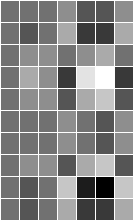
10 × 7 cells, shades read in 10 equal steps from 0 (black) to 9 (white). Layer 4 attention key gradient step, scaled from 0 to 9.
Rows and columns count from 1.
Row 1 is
4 4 4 5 3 3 5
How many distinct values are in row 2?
4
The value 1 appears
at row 9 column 5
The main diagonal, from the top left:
4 3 5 2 6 3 5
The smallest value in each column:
4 3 4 2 1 0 2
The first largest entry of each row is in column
4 4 6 6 6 4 4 6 4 4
